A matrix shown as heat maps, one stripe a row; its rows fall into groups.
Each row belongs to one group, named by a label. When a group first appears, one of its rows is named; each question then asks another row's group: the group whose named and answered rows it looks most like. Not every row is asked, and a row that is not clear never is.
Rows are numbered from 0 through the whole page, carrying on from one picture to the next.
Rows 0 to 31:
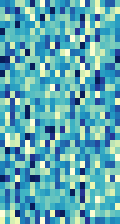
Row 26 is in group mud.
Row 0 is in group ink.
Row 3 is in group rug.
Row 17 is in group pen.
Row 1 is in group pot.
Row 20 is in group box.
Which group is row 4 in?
mud
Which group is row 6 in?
mud
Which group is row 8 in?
rug
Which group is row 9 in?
ink
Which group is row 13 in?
rug
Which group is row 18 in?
pot
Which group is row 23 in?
ink
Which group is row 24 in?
mud
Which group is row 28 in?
rug
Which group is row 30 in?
mud
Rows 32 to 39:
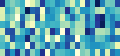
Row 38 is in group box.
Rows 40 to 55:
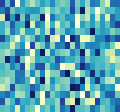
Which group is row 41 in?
rug
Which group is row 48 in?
pot
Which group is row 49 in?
pen
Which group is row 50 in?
box
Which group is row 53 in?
ink
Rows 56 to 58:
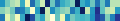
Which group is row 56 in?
box
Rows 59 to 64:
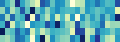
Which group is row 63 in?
mud
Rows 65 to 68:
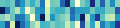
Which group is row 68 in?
rug
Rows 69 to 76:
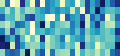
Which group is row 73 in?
pen
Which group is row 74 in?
rug
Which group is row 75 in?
rug
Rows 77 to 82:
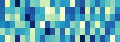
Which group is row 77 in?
mud
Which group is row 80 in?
ink
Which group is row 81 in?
pot
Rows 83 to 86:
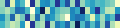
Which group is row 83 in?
box
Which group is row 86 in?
box
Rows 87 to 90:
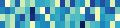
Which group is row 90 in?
mud
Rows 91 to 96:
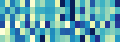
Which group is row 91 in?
pen
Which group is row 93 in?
pen
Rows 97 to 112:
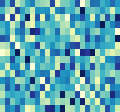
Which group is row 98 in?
mud
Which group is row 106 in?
pen
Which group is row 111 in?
rug
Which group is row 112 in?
pot
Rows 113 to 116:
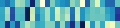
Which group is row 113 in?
ink
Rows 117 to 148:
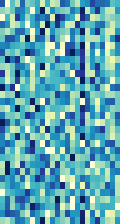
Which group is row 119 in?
mud
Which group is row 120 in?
box
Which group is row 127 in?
mud
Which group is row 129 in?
pen
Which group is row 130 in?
mud
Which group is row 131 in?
ink
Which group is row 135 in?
box
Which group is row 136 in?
mud
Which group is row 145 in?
mud
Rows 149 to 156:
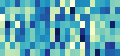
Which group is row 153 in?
mud
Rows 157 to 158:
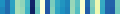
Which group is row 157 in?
ink
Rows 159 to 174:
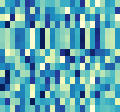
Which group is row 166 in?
box
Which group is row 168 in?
ink
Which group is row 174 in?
mud
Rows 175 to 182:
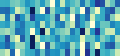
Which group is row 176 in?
ink
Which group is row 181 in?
ink
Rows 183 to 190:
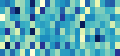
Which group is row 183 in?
ink
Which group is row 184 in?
rug
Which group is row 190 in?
pen
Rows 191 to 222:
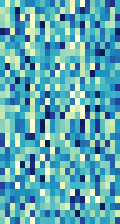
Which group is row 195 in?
rug
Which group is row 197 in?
pot
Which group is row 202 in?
rug
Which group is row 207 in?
pot
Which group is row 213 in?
ink
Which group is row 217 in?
pen
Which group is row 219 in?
rug
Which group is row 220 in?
rug
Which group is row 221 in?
box
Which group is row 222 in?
pen
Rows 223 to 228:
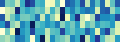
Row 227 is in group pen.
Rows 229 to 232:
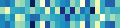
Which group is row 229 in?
ink
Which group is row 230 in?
pen
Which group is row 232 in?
ink
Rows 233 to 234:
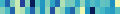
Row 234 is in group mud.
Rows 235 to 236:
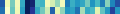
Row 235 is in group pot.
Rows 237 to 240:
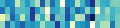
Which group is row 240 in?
mud
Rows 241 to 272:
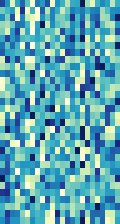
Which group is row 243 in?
pen
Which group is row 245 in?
pen
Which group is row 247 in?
pen
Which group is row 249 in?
pot
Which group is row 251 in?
ink
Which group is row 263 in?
ink
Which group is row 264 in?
rug
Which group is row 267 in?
pot
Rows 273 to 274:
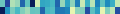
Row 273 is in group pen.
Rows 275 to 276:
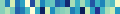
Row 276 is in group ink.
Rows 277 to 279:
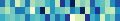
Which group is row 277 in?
pen
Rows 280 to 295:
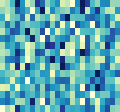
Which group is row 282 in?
box
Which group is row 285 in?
ink
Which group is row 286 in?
pot
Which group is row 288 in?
pot
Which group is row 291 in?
box
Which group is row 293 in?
mud
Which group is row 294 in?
ink
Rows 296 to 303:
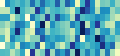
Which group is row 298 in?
box
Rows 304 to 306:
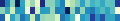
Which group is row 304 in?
rug
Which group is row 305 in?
box
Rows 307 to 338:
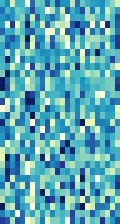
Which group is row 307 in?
box
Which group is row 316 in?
box
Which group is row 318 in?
rug
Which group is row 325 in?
ink
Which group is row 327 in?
box
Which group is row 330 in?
pot
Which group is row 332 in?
rug
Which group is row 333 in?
pen
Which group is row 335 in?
pot
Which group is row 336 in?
mud
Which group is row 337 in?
pen
